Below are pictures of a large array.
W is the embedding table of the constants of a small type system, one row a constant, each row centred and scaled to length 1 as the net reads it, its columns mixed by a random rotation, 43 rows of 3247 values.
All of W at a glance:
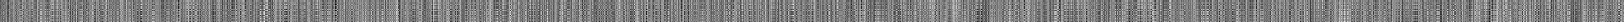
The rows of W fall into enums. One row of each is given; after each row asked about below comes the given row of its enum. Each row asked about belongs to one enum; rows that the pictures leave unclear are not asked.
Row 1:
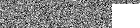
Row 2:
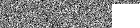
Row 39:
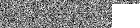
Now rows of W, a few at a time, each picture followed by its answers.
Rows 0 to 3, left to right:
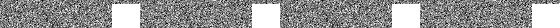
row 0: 2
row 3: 1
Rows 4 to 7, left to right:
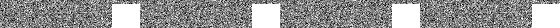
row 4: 39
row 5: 1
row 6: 1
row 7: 39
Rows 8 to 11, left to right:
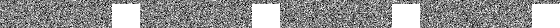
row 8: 1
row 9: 1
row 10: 39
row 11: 2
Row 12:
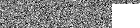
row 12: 1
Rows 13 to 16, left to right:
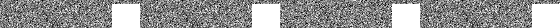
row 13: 2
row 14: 2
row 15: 1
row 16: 2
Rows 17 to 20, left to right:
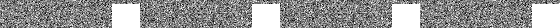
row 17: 1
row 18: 39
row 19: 39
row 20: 1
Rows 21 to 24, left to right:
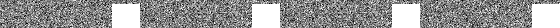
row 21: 1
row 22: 39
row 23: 39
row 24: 2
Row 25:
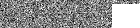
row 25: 39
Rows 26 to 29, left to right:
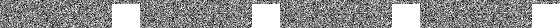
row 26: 2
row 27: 39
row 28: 39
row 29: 39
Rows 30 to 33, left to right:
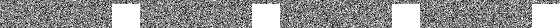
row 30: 1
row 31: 1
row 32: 2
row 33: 39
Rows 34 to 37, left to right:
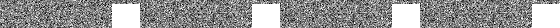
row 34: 1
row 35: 39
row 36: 39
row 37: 39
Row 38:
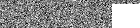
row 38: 1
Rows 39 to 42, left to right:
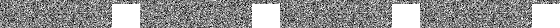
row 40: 1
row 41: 39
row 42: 39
